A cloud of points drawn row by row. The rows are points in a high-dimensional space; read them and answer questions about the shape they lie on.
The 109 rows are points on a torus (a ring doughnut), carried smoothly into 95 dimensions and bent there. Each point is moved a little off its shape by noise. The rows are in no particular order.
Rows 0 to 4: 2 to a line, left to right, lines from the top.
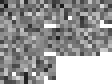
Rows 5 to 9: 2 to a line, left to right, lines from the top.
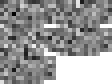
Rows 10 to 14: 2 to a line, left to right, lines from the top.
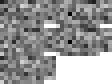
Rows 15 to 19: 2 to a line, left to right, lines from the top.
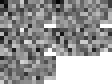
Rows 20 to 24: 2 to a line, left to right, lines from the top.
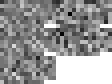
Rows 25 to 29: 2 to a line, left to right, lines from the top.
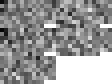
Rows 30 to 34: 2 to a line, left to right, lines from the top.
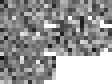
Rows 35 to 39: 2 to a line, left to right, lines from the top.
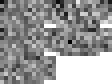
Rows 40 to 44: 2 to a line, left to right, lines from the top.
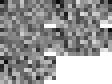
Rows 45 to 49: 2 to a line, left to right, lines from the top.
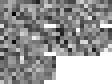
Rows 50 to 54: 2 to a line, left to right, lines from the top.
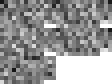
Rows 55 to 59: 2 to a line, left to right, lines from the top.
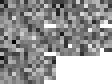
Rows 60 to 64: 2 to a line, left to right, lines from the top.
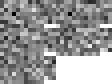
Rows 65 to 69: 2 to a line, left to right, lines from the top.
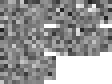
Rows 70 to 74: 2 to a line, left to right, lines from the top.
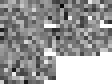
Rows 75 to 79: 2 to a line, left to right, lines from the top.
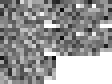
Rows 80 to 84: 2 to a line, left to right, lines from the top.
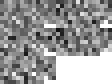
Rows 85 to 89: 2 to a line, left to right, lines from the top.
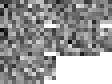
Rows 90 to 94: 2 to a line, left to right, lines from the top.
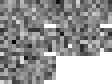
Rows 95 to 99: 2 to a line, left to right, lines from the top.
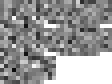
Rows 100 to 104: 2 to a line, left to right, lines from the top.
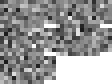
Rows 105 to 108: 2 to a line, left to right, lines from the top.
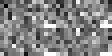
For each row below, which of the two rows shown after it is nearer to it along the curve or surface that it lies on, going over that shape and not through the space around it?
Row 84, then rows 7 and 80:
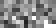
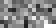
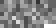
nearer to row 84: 7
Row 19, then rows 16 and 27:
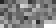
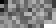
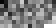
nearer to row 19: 16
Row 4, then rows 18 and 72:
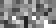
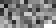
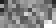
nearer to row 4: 72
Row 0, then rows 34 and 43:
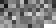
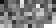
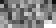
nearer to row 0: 34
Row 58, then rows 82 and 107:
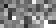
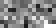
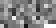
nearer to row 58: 82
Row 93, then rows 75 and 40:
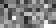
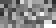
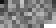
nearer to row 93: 40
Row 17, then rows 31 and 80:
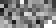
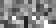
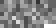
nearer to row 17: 80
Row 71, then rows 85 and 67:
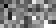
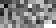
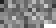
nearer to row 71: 85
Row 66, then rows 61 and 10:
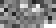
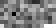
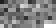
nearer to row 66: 10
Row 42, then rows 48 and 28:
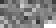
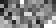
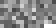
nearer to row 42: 28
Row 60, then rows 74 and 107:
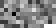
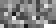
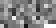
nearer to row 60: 74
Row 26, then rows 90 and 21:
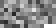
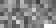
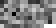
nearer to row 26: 21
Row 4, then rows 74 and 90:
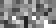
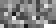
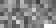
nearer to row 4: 74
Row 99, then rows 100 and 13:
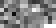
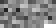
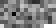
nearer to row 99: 100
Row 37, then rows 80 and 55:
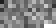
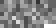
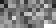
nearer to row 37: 55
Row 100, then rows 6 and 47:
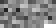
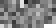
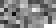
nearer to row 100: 47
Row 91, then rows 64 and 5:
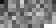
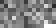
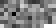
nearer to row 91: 64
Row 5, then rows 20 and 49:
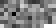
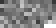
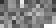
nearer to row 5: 49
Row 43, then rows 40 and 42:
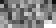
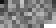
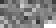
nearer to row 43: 42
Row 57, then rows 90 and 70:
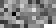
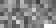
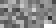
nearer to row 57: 70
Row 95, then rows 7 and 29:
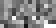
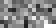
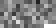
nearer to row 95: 7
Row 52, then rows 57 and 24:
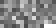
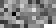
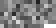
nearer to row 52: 24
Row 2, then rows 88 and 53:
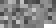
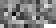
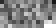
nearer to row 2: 88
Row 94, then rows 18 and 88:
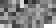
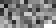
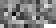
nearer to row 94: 88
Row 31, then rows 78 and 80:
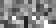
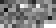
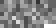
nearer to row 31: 80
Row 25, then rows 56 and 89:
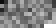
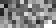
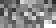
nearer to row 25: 89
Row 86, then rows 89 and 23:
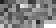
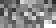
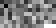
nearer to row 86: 89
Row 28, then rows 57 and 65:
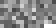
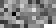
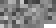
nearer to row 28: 65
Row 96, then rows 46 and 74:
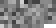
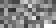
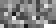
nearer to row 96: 74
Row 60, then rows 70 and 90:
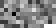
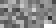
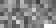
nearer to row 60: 70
